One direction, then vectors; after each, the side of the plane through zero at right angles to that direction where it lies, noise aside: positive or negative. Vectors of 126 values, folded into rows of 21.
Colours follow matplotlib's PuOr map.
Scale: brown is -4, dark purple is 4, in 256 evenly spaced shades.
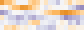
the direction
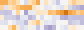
positive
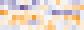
negative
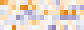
positive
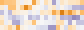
positive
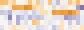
positive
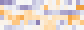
negative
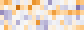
positive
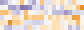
negative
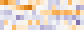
positive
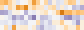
positive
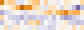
positive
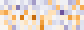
negative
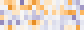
positive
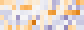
positive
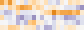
positive
